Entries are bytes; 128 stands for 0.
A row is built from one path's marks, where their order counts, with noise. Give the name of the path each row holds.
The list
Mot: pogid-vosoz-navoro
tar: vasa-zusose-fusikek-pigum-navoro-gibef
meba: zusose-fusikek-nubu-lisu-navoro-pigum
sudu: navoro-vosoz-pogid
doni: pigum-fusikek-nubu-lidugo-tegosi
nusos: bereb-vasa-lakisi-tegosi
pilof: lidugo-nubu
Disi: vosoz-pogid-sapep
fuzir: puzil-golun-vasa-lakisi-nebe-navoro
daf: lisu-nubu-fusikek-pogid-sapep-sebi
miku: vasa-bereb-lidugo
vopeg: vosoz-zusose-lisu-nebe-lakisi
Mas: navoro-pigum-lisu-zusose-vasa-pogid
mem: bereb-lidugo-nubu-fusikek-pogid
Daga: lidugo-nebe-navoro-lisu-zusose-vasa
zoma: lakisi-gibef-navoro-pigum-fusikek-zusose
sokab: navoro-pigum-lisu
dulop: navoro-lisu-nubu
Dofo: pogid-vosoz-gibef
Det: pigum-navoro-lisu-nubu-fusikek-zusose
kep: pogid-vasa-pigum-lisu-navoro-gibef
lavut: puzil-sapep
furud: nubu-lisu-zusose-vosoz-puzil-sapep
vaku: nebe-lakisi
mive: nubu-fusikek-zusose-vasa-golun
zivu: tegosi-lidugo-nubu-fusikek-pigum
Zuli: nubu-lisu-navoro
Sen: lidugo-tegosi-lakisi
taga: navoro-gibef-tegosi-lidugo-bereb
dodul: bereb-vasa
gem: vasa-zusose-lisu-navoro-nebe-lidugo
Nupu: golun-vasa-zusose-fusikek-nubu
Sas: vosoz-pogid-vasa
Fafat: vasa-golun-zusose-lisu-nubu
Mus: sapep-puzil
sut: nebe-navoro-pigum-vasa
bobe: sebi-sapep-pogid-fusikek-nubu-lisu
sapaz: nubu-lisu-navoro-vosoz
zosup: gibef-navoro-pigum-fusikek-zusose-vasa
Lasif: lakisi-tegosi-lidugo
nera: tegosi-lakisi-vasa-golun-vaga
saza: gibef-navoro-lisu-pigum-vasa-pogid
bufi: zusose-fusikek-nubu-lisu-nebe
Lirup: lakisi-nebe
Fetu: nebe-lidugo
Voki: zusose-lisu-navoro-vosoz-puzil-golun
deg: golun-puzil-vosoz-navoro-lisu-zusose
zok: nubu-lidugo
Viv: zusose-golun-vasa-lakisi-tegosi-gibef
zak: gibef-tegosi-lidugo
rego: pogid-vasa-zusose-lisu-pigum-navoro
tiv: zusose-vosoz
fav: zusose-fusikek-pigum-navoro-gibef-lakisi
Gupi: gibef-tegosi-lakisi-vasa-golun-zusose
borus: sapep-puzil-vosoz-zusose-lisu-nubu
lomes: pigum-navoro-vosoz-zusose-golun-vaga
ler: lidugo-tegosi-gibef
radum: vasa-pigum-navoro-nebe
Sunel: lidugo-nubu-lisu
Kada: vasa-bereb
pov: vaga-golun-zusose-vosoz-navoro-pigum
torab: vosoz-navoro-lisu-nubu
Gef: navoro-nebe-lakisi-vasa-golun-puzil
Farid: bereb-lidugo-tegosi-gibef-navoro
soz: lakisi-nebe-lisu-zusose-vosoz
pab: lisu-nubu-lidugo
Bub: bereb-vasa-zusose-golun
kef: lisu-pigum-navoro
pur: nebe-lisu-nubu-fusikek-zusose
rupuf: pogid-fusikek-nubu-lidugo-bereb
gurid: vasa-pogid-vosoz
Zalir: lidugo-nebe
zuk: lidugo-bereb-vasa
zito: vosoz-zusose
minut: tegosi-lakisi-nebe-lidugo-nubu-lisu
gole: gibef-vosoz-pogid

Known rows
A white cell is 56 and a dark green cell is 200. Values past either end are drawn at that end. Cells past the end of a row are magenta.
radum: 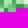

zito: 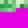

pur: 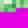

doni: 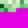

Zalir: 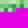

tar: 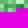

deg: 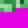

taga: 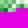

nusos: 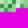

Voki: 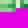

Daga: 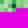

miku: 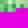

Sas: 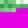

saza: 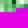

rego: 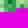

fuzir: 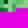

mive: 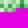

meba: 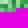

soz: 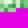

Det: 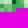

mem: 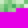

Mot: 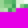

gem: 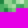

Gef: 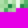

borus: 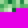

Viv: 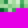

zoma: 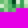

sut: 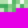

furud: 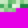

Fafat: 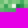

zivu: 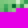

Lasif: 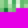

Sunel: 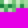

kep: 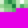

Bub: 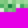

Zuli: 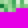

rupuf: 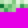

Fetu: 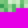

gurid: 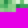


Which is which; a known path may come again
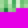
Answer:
Lasif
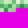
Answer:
sokab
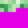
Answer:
dulop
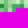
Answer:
zok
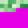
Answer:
furud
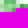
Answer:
Dofo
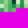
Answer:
zoma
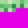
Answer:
Zalir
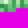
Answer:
bufi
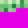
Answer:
Lirup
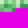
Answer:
tiv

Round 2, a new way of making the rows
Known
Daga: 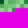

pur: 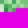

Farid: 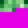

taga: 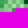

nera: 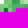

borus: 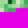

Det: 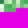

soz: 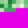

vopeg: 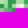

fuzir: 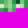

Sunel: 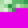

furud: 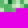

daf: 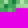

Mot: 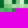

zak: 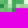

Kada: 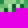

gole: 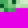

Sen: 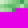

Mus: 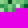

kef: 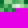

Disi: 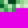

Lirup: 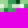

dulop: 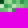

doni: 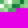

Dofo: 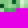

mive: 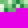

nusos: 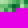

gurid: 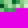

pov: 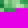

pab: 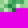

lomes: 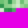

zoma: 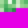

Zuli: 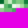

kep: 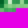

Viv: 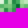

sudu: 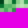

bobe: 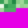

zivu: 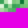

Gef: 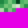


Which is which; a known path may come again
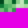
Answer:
sudu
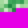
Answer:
pab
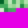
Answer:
zosup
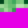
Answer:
gem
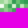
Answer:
minut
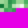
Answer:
soz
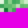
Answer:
Gupi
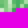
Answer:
ler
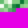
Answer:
doni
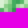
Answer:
Lasif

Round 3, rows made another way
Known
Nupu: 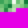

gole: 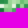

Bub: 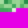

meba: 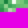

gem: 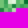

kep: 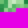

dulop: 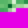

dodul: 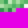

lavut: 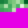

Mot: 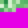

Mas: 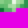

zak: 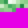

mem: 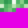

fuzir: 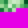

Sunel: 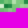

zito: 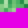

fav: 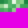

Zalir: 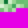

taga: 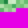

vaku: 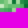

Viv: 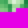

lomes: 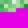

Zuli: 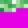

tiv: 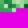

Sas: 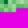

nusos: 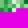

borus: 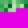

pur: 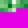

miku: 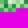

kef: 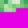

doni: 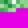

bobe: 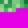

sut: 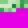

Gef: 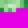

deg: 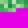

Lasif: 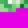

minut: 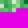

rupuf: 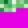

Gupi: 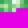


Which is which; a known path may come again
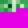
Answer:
furud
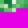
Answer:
bufi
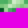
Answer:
saza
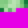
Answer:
Gef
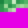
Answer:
torab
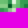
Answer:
pur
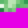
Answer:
sudu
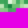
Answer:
ler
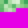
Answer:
kef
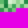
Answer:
miku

